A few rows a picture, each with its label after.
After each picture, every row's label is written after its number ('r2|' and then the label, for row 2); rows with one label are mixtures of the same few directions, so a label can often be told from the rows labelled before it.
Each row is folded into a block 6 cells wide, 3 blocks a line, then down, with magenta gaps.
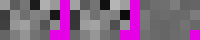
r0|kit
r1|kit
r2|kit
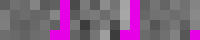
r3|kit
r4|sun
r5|sun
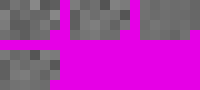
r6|kit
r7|kit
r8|sun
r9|kit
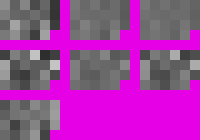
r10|sun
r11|sun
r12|sun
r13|kit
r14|kit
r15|kit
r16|sun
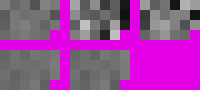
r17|kit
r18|sun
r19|kit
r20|sun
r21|sun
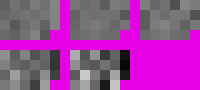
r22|sun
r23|kit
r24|kit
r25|sun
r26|sun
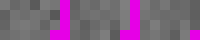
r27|kit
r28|sun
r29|sun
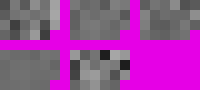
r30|sun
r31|kit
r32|kit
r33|kit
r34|kit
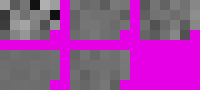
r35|kit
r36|kit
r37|sun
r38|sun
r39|sun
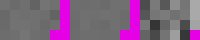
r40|kit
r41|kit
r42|sun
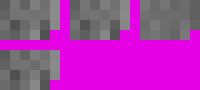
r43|sun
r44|sun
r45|sun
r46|sun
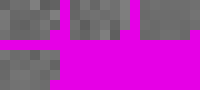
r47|kit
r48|sun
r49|sun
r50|kit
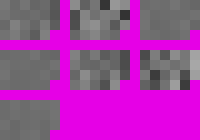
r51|sun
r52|kit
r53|kit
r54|kit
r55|sun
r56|sun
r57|sun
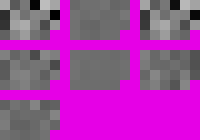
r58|kit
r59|kit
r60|kit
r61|kit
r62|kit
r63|sun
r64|kit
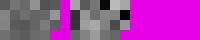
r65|kit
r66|kit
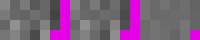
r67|sun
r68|sun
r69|sun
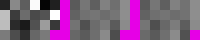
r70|kit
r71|sun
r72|sun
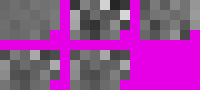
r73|sun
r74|kit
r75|sun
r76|kit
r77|kit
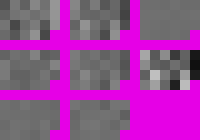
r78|sun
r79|sun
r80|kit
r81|kit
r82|sun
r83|sun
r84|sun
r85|kit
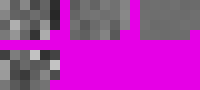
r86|sun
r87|sun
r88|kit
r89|kit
